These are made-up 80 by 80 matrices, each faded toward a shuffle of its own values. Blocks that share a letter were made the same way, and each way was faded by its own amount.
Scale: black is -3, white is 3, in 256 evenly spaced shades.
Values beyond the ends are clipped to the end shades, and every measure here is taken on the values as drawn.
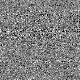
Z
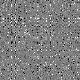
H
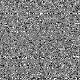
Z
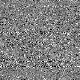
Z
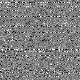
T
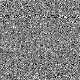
Z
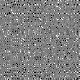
H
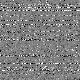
T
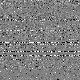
T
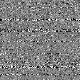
T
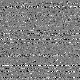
T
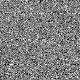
Z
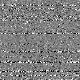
T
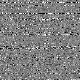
T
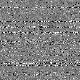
T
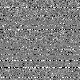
T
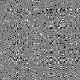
H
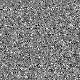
Z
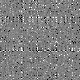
H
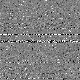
T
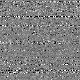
T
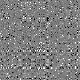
H
